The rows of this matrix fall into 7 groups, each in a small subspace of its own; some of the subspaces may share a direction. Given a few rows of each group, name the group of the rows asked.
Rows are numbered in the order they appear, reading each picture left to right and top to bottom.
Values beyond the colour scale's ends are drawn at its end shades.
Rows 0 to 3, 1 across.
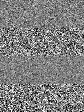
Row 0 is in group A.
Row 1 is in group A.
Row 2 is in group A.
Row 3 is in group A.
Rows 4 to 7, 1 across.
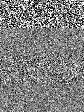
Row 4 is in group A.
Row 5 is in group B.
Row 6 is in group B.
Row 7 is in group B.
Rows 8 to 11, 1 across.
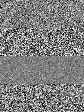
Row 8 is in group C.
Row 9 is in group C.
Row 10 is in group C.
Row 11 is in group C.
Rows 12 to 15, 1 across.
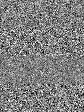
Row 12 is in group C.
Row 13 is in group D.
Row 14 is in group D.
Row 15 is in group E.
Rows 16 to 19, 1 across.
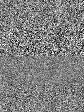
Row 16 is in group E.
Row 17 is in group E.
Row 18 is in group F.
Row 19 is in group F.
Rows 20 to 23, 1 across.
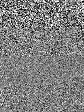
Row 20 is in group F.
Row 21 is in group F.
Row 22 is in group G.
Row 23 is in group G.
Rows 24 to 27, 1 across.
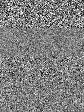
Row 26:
D
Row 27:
G
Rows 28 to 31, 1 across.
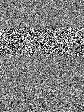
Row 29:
D
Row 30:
G
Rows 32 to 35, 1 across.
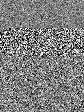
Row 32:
D
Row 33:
G
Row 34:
C
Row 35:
E
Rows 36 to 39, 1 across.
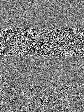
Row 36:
A
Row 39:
D
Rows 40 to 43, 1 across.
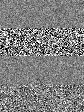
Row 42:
G
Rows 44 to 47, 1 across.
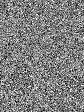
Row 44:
D
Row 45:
E
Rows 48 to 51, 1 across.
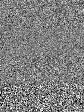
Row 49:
G
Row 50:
B
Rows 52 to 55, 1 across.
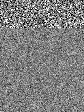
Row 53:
F
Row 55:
C
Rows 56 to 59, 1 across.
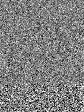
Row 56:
G
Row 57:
E
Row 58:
D
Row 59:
A
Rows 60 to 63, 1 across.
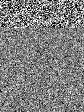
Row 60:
C
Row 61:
G
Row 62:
B
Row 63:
C
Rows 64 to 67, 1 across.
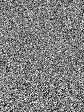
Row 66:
D
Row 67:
A
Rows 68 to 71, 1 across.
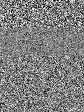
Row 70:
C
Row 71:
F
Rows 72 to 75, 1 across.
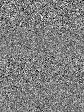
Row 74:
D
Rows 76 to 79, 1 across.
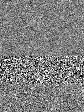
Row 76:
C
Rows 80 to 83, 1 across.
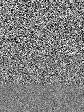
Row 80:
A
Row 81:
F
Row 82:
B
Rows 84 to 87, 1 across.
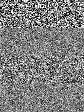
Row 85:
F
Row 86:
F
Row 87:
D
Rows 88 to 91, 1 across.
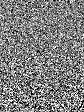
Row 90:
A
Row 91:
E
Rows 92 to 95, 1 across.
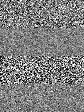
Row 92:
G
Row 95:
A
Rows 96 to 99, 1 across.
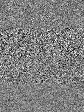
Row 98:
G
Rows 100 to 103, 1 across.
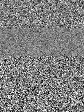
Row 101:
C
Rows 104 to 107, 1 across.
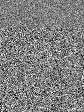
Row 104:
A
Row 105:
F
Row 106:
B
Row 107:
F
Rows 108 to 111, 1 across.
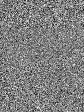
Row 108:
E
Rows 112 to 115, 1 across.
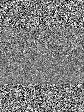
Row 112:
C
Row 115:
C
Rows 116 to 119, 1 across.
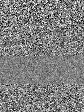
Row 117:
C
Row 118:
C
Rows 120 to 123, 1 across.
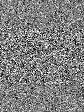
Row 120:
C
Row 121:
C
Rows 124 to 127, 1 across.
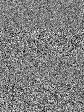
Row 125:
B
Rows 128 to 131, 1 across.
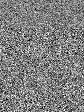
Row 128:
F
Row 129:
F
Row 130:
B
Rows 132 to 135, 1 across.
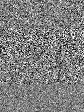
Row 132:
E
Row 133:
F
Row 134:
E
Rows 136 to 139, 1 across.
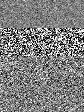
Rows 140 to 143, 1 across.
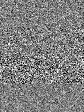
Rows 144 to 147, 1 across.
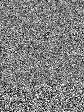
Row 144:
E
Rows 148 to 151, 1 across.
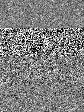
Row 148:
D
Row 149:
C
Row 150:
E
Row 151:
F
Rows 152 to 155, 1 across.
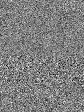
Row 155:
F
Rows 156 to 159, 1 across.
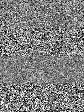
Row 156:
F
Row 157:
F
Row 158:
C
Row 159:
D
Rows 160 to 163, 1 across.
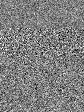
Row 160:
B
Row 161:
G
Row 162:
F
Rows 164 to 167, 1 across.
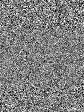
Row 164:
E
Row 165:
D
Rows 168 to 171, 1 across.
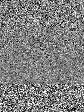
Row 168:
C
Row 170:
E
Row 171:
F
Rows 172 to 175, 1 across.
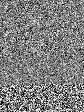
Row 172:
C
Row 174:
B
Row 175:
D
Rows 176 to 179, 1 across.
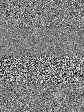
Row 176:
D
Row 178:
G
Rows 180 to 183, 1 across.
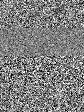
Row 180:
E
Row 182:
C
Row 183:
E
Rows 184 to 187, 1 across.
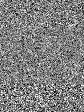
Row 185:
C
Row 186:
B
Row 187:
A
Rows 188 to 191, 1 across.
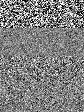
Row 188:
A
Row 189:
C
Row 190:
B
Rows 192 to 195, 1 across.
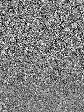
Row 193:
C
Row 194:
B
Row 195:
F
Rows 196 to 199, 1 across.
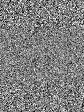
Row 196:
G
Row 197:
A
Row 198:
B
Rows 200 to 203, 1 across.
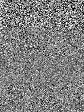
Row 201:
F
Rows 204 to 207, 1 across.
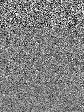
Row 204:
F
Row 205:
D
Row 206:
D
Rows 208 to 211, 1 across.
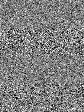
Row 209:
D
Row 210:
B
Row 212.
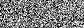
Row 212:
G
